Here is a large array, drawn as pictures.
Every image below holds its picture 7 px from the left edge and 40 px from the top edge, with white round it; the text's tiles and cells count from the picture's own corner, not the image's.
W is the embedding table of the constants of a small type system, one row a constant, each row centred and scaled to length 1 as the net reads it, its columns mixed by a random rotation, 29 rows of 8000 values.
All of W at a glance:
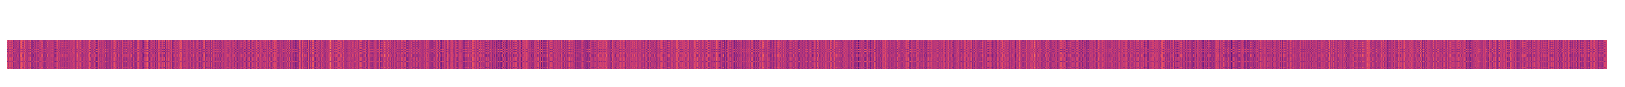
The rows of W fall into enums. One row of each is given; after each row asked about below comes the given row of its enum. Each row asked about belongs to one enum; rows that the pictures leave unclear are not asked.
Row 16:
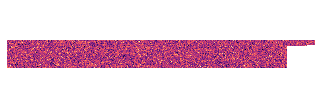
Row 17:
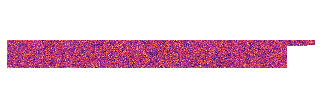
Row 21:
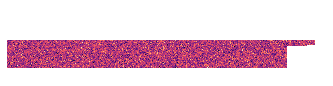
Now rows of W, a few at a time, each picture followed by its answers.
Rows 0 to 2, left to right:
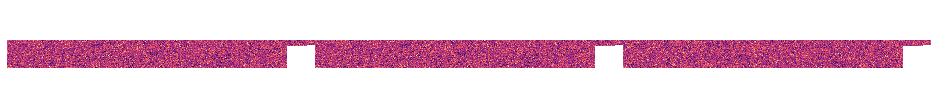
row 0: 17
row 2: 16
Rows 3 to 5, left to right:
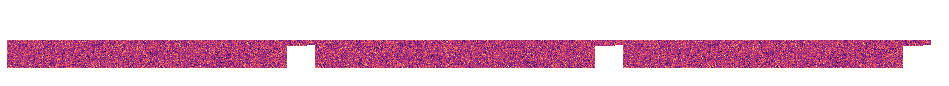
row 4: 16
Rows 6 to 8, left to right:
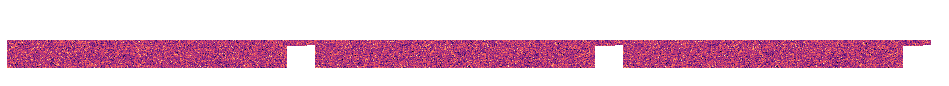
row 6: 16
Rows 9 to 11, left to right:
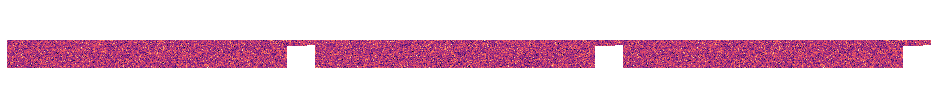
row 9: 21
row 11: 21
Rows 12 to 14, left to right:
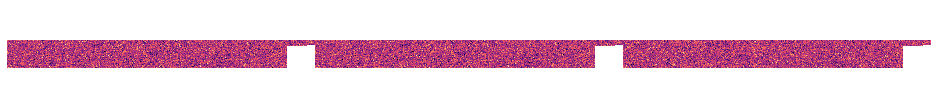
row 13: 17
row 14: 16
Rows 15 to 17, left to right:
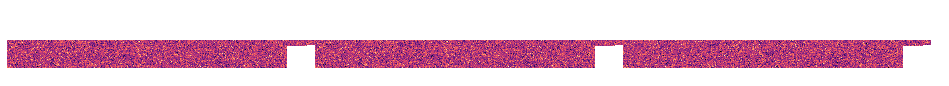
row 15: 16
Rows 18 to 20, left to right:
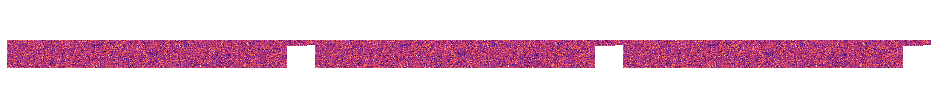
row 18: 17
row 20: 17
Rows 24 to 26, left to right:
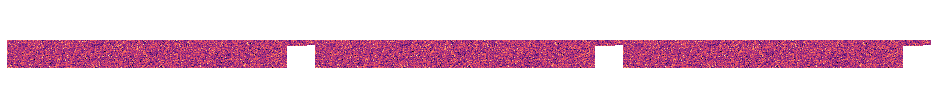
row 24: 17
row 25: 17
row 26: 17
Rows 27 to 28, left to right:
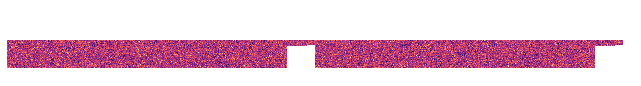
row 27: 16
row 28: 17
